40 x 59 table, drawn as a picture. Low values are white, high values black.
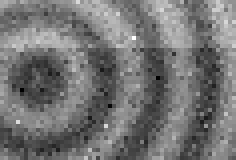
The top right is the ninth with the lowest average. Rings spread out from the middle left. The bottom part is higher, past a seam about 30% of the way down.
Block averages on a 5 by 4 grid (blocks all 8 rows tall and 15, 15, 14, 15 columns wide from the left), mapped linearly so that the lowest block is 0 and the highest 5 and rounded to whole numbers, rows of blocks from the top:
2 0 0 0
0 2 2 1
5 3 3 3
2 3 3 3
5 3 3 3
